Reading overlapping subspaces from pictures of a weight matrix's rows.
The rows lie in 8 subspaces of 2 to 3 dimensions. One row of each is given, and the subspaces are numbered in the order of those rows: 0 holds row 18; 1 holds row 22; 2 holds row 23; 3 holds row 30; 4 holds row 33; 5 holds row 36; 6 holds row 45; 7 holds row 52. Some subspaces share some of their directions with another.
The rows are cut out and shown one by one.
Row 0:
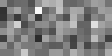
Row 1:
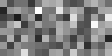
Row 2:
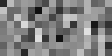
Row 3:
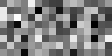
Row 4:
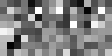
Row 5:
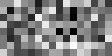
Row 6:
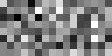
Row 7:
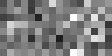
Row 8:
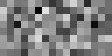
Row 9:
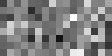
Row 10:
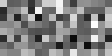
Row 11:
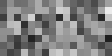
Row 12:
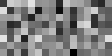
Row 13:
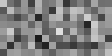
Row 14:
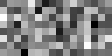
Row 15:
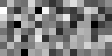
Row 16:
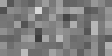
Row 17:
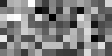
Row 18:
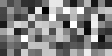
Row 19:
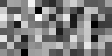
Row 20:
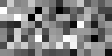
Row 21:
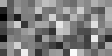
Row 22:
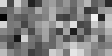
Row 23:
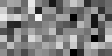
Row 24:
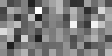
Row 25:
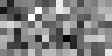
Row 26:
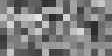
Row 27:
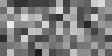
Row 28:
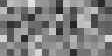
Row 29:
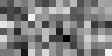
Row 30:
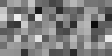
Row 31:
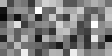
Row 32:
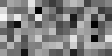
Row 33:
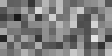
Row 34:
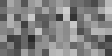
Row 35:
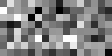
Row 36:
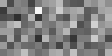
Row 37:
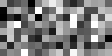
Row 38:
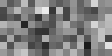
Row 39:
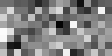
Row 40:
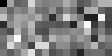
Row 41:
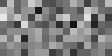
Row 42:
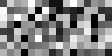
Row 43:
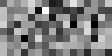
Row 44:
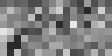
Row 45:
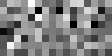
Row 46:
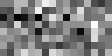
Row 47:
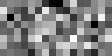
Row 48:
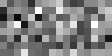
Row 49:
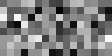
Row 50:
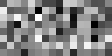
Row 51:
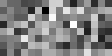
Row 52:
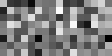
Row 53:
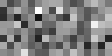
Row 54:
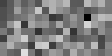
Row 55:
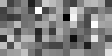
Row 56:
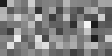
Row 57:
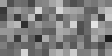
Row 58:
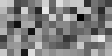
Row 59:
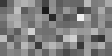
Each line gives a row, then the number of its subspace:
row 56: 1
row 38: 0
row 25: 5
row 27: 7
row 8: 4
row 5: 1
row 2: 2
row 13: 1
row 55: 3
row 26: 7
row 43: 0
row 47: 4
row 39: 6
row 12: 7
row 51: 0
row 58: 4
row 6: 4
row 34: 3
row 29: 5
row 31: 6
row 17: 4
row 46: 7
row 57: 3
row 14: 5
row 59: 4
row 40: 1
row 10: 4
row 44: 6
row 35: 5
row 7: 2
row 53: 0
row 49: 3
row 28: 7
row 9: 2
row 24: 6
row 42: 0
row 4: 6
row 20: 5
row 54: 1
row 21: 6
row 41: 1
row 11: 3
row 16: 2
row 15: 4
